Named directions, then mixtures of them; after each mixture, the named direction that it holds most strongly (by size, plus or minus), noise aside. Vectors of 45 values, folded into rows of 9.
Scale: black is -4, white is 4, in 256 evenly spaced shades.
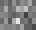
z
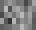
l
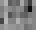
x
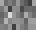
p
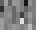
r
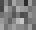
r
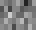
p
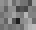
z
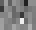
r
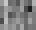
x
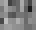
x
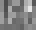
x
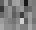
r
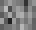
l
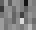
r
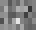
z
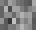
l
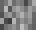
l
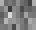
p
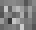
l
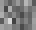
l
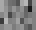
x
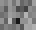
z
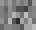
z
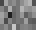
p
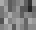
p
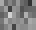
p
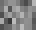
l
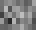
l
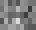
z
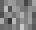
l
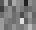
r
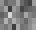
p
